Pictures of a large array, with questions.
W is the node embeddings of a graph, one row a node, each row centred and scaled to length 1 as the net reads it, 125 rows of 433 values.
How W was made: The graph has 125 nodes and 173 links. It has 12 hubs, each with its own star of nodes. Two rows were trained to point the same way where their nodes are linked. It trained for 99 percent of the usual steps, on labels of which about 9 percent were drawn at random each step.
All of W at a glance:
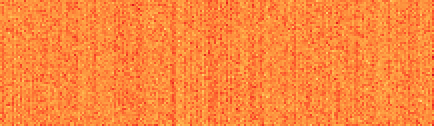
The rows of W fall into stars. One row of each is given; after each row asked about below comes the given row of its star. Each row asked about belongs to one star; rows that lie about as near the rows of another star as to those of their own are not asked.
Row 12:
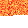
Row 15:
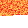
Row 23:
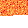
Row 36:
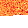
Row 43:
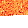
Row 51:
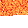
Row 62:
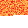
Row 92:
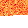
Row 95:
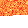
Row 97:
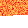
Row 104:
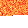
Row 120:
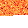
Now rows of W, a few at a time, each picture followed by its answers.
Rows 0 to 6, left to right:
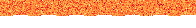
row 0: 92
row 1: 12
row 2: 95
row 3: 36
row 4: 92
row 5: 92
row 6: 36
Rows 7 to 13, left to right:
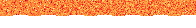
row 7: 120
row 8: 104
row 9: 95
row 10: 62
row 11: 43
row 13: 36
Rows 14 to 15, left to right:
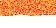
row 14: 62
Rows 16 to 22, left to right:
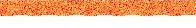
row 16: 23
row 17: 15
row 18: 120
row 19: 23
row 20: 51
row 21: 104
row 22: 97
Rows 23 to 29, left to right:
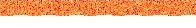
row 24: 104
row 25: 51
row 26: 12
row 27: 62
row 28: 15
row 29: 23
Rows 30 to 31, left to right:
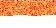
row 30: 92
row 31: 104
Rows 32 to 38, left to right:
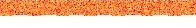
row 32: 15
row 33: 62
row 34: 92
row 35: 23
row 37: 12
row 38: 43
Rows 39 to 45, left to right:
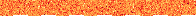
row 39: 120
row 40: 120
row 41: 23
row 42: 97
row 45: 120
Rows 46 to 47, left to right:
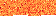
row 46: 62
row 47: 23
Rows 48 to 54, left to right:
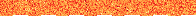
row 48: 62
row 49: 104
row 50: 120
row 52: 36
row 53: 92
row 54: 36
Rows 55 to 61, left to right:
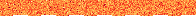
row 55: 51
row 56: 51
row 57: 12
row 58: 92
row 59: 51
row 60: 104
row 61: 36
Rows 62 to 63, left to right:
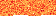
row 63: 104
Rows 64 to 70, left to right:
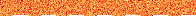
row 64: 36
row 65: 12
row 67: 120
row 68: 120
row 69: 95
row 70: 104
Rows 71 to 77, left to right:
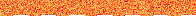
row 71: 62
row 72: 15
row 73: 120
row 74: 97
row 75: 12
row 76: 36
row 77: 51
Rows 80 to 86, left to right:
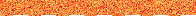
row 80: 97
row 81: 62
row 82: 120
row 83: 104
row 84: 104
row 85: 23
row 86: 36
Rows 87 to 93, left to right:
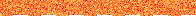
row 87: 97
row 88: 62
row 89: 15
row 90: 62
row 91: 12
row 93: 23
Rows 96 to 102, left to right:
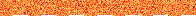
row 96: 12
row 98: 12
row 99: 92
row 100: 62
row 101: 12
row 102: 23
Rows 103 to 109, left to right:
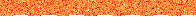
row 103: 51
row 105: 23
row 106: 12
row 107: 97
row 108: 95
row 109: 51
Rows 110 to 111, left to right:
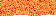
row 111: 62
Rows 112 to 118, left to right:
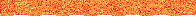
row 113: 36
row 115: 23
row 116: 12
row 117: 97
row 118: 97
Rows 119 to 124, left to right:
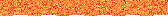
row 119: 36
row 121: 95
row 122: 23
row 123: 43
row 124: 120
